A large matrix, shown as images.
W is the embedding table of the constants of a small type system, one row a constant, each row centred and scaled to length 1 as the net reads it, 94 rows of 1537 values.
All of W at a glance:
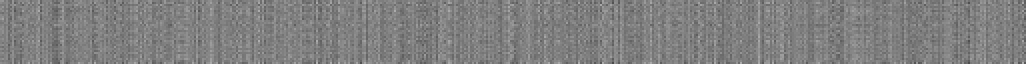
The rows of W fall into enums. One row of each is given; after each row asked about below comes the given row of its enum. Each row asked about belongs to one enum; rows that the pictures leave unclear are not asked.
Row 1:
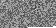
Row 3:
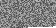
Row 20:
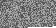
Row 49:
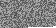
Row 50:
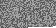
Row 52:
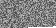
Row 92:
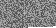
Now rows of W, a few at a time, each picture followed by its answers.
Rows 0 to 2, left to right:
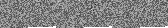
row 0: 3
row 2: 49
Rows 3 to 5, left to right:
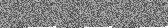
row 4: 92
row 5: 3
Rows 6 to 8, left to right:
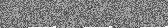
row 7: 1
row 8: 50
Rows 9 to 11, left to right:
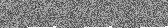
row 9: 1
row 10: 49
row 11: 92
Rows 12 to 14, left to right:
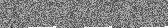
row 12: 52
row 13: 49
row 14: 20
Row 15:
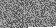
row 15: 92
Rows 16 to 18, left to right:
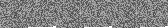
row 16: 49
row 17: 92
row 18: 92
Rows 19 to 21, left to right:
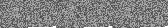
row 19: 50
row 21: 50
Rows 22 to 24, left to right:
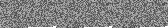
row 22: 49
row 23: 3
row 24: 3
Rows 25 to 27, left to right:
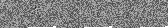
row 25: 1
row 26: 92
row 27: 49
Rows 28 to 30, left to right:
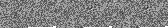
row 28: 49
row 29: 1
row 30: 1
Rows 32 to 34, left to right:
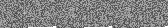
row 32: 92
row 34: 50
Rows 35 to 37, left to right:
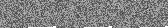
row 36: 20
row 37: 1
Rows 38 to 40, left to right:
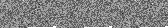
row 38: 1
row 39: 49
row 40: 1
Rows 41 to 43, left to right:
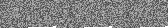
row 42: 52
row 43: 49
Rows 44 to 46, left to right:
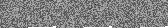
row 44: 50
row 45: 1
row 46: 92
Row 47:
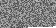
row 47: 3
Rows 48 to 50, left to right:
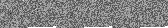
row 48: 1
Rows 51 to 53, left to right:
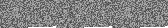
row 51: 50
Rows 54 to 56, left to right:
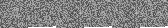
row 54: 50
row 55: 92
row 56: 92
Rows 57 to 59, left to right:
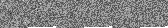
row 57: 1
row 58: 49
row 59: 50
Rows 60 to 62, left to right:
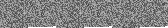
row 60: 92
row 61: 92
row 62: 3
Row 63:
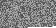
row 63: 20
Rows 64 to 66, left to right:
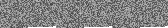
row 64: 3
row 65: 92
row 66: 50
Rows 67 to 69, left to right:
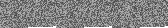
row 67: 49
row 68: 49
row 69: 20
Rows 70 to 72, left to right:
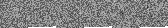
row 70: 50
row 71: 92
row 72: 1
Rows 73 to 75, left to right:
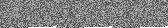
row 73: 50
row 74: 52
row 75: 49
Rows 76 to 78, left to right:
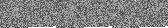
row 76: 50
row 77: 20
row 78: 1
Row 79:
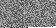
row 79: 92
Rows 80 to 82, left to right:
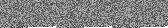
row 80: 3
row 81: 49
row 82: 50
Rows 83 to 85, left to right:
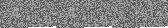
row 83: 50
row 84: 50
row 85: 92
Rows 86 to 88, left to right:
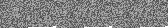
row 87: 49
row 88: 49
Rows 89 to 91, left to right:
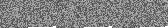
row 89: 50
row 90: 20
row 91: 3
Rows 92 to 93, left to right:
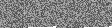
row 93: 3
